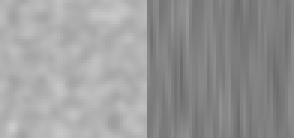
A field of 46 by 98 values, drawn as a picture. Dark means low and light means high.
It is made of 1 by 2 panels. Panel 1,1: high, blotchy, faint in contrast. Panel 1,2: middling, streaked downward, faint in contrast.
